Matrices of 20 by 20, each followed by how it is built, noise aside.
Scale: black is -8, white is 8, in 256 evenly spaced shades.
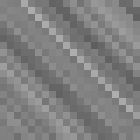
Toeplitz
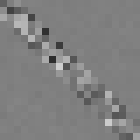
banded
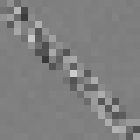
banded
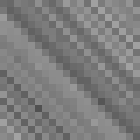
Toeplitz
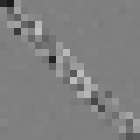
banded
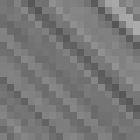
Toeplitz
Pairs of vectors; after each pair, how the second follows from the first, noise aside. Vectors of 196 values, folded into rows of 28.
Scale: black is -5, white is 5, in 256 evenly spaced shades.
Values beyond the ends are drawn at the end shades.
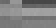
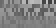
sign-scrambled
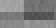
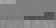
partly zeroed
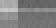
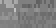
partly zeroed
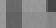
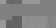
partly zeroed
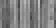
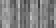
negated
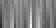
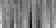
negated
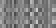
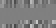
partly zeroed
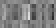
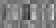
negated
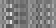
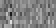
sign-scrambled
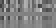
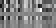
scaled up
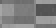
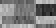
scaled up
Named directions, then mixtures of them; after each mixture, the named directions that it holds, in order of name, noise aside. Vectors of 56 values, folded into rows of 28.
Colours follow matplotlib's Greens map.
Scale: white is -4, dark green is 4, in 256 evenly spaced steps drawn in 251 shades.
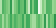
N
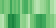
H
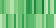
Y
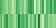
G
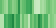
G, H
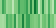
N, Y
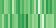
G, N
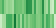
H, Y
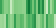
N, Y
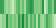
G, Y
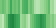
H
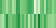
G, H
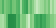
H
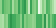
H, N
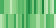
Y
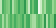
N
